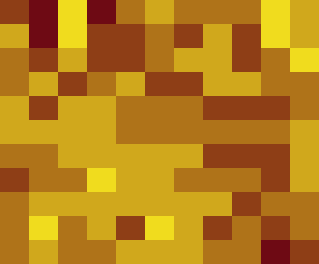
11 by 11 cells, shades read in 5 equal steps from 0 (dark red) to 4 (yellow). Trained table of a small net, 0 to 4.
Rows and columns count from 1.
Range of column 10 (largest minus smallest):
4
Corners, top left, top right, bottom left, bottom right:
1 3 2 1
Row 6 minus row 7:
1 1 0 0 -1 -1 -1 1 1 1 0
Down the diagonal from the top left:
1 0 3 2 2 2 3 2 1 1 1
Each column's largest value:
3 4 4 4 3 4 3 3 3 4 4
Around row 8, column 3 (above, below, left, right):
3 3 2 4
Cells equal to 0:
4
